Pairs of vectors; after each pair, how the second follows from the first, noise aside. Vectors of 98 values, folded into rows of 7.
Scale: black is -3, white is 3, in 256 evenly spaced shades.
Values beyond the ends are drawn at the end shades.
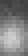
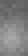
shrunk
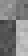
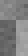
shrunk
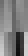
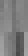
shrunk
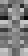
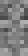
shrunk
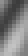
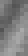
shrunk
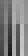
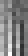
negated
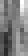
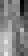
negated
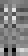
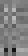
shrunk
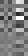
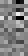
negated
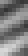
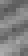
shrunk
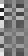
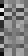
negated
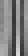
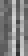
negated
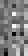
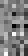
negated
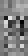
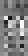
negated
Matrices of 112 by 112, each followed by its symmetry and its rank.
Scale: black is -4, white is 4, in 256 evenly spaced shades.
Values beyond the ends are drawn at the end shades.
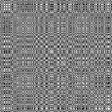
symmetric, rank three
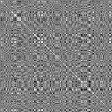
symmetric, rank five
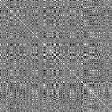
symmetric, rank five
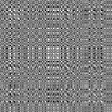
symmetric, rank three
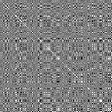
symmetric, rank five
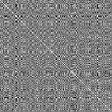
symmetric, rank five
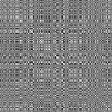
symmetric, rank three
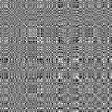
symmetric, rank three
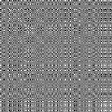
symmetric, rank three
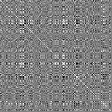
symmetric, rank five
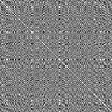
symmetric, rank five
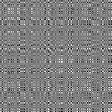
symmetric, rank three
